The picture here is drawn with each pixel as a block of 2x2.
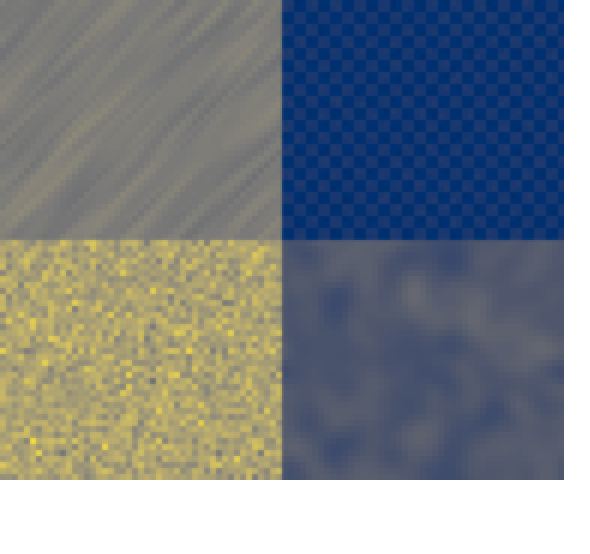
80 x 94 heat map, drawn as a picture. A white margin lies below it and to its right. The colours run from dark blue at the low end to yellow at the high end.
It is made of 2 by 2 panels. Panel 1,1: middling, slanting up to the right, faint in contrast. Panel 1,2: very low, checkered, faint in contrast. Panel 2,1: high, fine-grained. Panel 2,2: low, blotchy, faint in contrast.
